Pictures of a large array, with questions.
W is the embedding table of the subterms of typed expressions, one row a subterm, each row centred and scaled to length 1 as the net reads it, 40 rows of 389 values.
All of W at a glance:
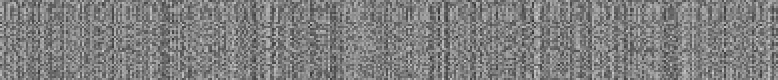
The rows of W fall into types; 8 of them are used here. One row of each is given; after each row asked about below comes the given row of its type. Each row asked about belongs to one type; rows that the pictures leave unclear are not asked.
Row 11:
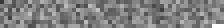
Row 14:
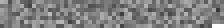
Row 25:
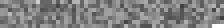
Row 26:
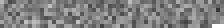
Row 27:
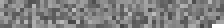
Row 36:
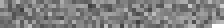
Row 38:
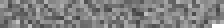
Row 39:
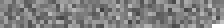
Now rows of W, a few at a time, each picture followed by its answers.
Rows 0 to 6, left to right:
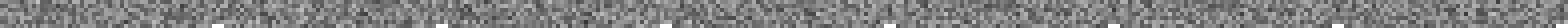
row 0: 25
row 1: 26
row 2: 36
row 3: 38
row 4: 14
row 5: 14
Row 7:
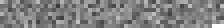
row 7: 25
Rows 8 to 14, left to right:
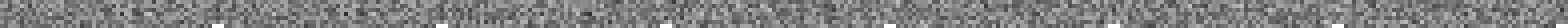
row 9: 38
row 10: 27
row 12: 26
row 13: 39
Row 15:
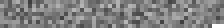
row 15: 38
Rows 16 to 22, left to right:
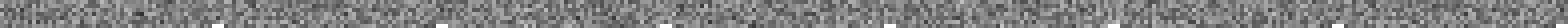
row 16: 27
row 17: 14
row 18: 26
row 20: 39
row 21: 27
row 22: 14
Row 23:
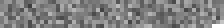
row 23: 39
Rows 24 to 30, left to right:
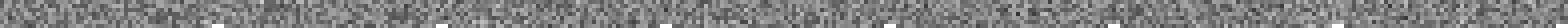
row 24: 39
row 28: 38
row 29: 36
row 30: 38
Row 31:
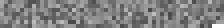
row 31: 27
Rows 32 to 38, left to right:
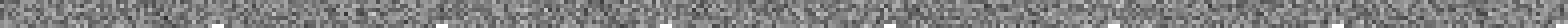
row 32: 26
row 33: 38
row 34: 26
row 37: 26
